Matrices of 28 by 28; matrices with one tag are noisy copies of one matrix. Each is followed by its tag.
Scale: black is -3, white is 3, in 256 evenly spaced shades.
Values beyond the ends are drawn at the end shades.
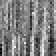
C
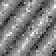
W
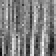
C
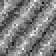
W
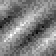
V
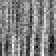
C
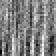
C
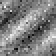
V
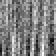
C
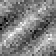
V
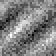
V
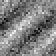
V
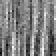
C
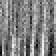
C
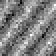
W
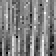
C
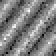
W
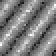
W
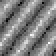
W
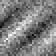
V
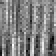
C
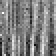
C
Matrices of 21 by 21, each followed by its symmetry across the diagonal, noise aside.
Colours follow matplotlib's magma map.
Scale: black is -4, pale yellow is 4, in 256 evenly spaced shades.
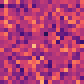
antisymmetric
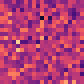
antisymmetric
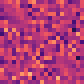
antisymmetric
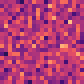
neither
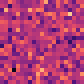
antisymmetric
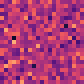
neither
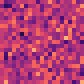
neither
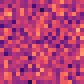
neither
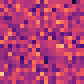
antisymmetric
